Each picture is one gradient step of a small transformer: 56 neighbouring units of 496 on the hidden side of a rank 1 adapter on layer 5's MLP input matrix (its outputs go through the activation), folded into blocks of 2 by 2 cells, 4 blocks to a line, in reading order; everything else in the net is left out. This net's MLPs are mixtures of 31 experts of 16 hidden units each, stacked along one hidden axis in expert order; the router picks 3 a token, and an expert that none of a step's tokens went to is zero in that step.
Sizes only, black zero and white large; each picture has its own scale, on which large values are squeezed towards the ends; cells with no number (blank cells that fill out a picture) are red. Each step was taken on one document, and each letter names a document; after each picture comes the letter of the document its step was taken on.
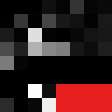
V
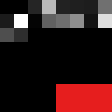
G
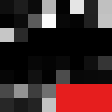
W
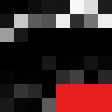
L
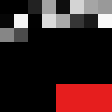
G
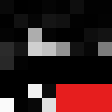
V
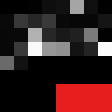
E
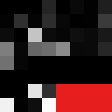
V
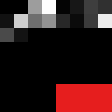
E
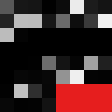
L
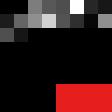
E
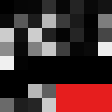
V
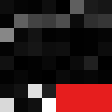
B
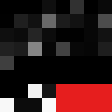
V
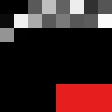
E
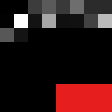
G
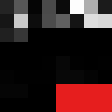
L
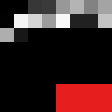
G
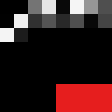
E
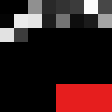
G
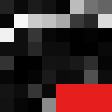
L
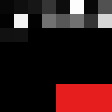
G
